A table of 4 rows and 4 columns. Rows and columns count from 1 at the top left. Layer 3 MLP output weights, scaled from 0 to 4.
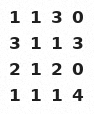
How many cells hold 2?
2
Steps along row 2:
down same up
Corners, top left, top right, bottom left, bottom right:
1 0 1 4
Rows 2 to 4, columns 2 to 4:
1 1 3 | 1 2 0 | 1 1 4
